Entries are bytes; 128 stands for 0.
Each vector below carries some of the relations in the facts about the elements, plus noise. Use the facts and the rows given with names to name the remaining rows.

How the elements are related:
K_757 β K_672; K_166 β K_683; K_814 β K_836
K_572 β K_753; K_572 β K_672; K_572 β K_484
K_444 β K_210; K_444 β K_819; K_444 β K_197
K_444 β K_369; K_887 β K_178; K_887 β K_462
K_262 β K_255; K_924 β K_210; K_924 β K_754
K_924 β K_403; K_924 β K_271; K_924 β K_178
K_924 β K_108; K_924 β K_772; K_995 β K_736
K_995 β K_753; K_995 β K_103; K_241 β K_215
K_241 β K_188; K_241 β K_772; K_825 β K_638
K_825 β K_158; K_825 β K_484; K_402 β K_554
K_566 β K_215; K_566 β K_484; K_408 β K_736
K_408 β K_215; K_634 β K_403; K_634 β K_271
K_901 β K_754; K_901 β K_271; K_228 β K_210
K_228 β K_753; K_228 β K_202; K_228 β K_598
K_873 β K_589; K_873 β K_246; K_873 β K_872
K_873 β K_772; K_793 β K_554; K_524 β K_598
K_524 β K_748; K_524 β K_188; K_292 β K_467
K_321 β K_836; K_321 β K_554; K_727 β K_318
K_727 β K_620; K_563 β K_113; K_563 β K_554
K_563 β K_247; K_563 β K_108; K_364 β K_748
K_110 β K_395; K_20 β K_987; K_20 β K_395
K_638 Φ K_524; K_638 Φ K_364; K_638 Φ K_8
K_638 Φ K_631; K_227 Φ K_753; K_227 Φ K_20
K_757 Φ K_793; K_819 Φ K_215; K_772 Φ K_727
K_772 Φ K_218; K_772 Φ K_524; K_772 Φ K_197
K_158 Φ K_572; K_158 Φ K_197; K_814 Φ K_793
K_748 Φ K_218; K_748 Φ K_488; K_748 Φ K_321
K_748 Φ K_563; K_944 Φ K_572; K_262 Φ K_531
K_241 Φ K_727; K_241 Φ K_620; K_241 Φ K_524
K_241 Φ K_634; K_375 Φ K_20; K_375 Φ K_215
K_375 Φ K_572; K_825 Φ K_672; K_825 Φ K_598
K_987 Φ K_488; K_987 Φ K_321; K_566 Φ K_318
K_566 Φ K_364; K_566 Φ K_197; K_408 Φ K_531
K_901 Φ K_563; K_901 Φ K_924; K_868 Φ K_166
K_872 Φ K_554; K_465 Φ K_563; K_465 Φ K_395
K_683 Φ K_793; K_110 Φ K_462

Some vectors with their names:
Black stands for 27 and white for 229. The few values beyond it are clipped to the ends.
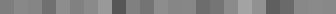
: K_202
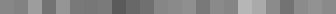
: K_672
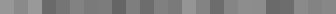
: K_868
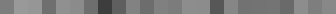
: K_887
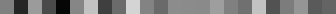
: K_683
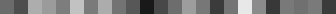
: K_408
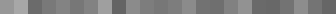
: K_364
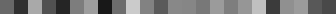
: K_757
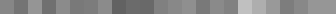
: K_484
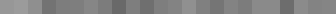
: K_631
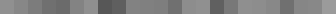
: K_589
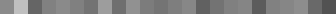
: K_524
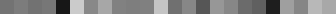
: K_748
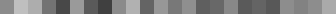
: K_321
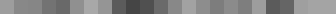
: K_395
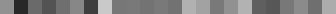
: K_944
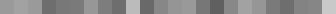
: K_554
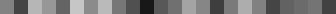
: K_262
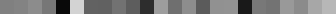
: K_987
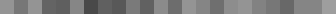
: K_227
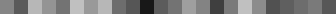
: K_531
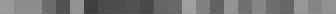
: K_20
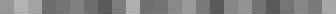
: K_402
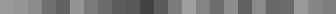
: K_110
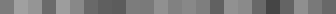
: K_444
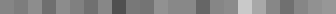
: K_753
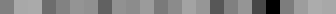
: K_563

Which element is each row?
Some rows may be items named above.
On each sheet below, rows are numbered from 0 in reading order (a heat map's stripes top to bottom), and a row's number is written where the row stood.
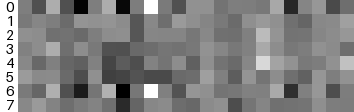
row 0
K_814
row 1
K_210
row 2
K_188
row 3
K_825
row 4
K_215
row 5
K_20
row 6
K_793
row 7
K_873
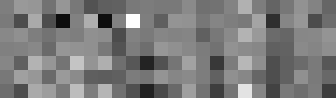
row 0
K_995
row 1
K_814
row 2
K_598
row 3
K_369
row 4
K_531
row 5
K_444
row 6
K_408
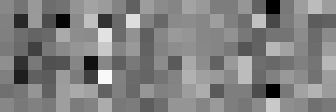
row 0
K_465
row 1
K_683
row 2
K_197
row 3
K_772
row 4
K_375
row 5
K_158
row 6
K_901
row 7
K_638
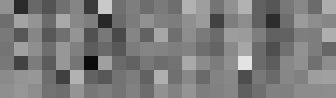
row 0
K_944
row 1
K_924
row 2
K_819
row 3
K_228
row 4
K_572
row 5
K_488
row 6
K_218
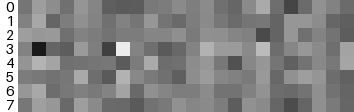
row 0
K_228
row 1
K_241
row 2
K_727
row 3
K_158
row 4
K_402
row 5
K_566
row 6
K_364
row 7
K_444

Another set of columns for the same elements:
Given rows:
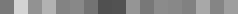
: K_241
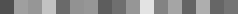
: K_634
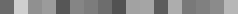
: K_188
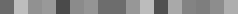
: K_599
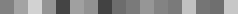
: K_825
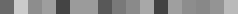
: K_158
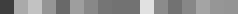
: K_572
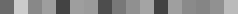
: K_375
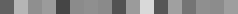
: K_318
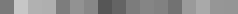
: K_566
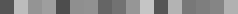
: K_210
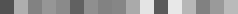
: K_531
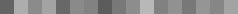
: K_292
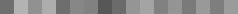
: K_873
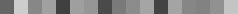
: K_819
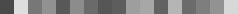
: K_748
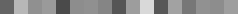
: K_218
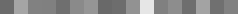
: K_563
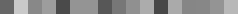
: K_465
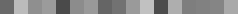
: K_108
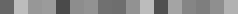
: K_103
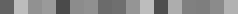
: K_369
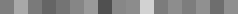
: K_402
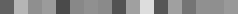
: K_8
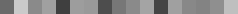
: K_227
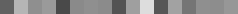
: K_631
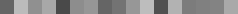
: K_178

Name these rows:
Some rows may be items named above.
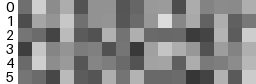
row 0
K_772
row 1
K_924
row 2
K_110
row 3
K_524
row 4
K_188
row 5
K_110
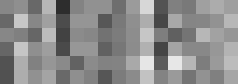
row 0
K_395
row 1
K_465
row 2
K_20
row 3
K_638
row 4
K_531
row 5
K_444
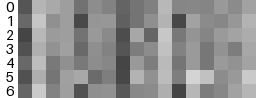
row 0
K_995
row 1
K_638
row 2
K_757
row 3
K_444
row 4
K_814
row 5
K_262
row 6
K_683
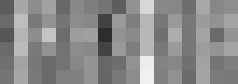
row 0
K_727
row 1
K_814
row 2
K_901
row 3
K_814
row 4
K_321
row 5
K_793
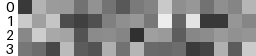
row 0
K_228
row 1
K_554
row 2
K_215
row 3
K_110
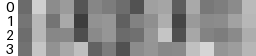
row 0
K_188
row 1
K_987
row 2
K_836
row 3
K_408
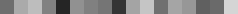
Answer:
K_598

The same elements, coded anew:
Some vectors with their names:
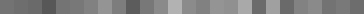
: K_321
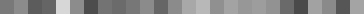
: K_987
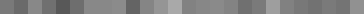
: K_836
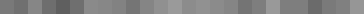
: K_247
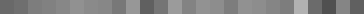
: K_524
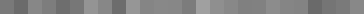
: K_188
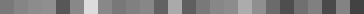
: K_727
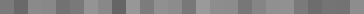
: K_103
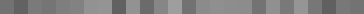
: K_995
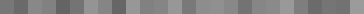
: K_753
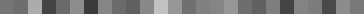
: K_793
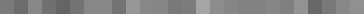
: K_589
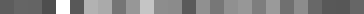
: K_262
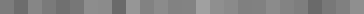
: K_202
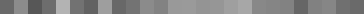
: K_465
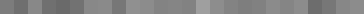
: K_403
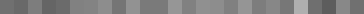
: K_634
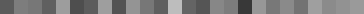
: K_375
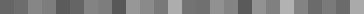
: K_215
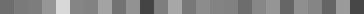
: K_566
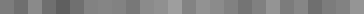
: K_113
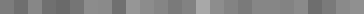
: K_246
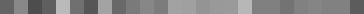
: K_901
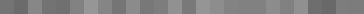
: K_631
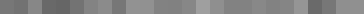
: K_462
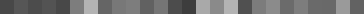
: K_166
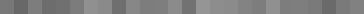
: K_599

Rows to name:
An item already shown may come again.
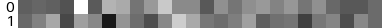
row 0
K_262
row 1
K_814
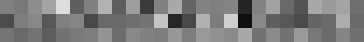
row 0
K_158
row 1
K_683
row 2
K_924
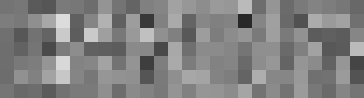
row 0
K_563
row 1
K_158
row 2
K_531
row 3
K_20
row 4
K_566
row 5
K_772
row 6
K_924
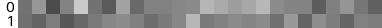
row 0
K_748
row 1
K_402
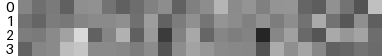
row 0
K_395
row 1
K_364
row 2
K_158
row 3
K_638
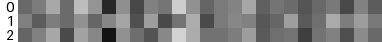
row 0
K_757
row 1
K_572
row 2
K_814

